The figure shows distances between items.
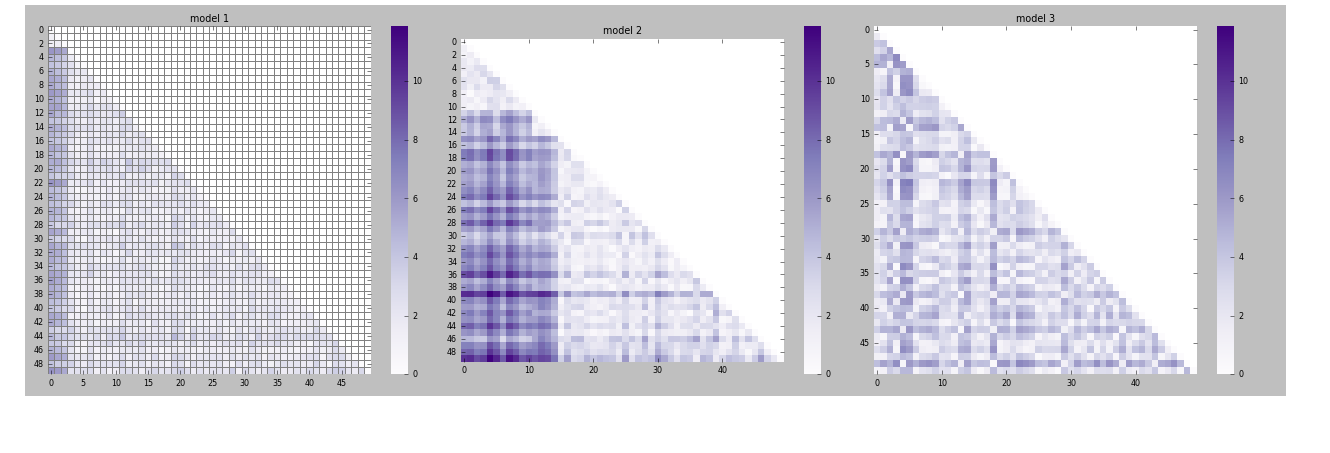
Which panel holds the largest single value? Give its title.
model 2
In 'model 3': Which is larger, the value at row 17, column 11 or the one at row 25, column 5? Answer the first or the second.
the second
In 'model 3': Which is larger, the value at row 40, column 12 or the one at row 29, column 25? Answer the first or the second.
the second
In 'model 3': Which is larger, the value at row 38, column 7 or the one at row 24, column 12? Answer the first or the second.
the first
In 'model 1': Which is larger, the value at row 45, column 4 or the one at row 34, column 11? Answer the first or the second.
the second
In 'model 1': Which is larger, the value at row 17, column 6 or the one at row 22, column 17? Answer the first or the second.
the first
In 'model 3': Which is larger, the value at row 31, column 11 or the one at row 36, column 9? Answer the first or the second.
the first
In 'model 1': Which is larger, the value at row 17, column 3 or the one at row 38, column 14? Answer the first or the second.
the second
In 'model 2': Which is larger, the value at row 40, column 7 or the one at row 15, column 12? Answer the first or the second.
the first
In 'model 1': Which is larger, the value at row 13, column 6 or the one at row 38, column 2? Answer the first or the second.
the second
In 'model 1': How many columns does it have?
50
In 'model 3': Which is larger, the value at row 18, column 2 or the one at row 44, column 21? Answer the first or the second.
the first
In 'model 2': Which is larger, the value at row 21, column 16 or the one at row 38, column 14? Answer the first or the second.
the second
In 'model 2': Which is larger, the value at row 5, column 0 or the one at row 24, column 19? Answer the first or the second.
the second
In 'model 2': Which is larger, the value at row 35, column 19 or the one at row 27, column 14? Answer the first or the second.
the second
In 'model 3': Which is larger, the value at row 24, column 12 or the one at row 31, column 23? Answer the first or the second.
the first
